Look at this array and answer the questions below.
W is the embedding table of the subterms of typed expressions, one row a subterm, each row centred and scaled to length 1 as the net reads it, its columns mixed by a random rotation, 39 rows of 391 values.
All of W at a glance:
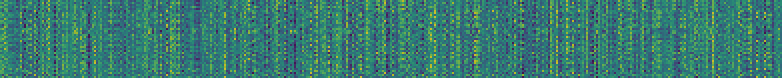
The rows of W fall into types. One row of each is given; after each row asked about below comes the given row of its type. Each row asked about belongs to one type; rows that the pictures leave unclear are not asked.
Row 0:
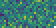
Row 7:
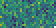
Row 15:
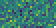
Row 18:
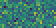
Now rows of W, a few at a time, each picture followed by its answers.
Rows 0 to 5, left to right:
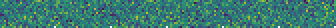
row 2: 0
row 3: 15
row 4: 0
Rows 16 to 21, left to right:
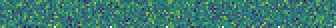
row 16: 15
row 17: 7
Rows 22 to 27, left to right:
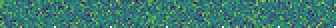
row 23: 18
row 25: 18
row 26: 0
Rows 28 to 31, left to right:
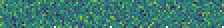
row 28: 7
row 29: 0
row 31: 18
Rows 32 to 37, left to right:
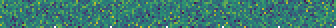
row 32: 7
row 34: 7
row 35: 15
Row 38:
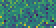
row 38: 7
